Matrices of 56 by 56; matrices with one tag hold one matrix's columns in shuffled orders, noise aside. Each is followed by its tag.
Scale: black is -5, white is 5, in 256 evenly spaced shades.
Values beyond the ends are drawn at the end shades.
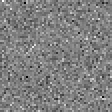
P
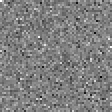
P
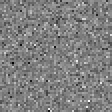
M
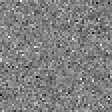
P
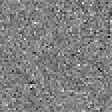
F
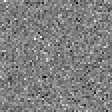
P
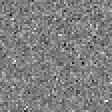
M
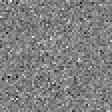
P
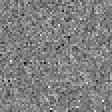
M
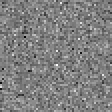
F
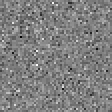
F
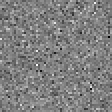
F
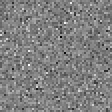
F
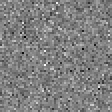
F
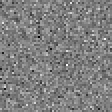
F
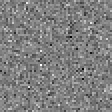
F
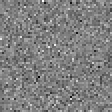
P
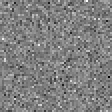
P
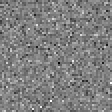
M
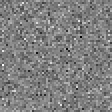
F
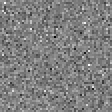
F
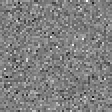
P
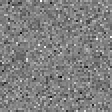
P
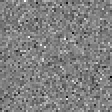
P
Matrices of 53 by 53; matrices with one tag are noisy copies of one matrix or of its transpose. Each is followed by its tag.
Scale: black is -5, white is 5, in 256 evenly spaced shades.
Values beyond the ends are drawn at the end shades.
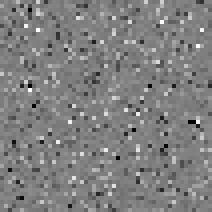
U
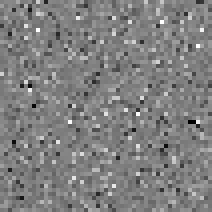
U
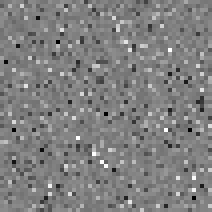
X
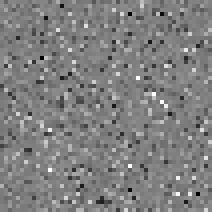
X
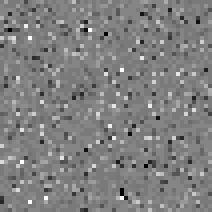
U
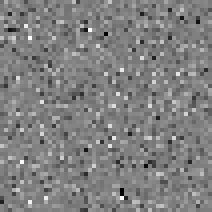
U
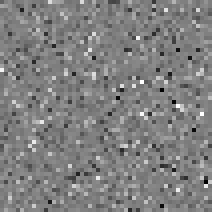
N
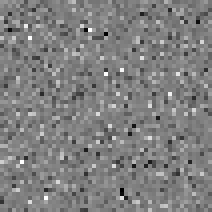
U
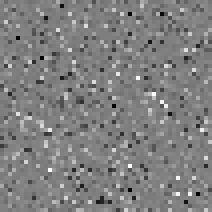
X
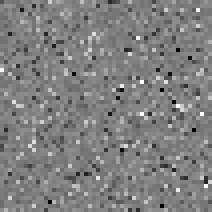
N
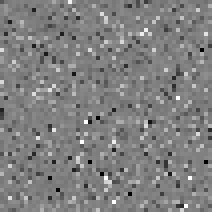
N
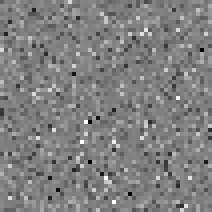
N
